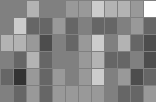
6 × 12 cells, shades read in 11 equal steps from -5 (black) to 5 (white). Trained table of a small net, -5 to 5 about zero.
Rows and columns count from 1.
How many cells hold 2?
8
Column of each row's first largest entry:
12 2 8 3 8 3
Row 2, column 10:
0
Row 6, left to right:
0 -1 1 -1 1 1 1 1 0 -1 -1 1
